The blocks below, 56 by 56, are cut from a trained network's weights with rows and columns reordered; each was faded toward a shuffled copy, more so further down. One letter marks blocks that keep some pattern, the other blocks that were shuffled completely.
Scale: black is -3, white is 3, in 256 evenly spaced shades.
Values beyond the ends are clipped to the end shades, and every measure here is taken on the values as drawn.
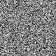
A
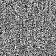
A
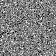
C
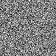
C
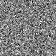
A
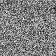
C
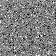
C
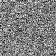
A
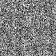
A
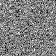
A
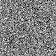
C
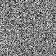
A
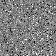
A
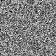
A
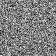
C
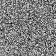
C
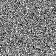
C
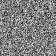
C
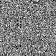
A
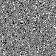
C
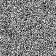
A
